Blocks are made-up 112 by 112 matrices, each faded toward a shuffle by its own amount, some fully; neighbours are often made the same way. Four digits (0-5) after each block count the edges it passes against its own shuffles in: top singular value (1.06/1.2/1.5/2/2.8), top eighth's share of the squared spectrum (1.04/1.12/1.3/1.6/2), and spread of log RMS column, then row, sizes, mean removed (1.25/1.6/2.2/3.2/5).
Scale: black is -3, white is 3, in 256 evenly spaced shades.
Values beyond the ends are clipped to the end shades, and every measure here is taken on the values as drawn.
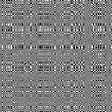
5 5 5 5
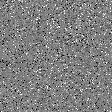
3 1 0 0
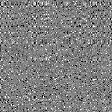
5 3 2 2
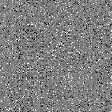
4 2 1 1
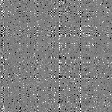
5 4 3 3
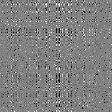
5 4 3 3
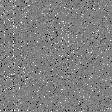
4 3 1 1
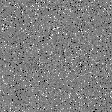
3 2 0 0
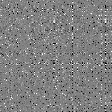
4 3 2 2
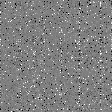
4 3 2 1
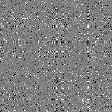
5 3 2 2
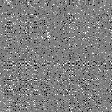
5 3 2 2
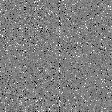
4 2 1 1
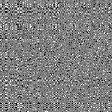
5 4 3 3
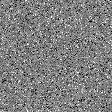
0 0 0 0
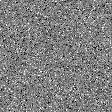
0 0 0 0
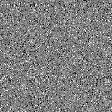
4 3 1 1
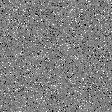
2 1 0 0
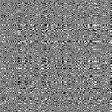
5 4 3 4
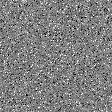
0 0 0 0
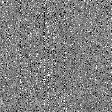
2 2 3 0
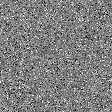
0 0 0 0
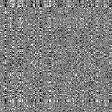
5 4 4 3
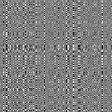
5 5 5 4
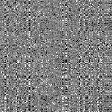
5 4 3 3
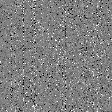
2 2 2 0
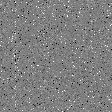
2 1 0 0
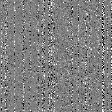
2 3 4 0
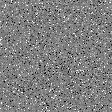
0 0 0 0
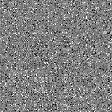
4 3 2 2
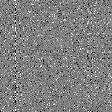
4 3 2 1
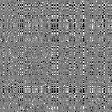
5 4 4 3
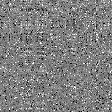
4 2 1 1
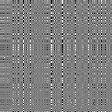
5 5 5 4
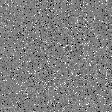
3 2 1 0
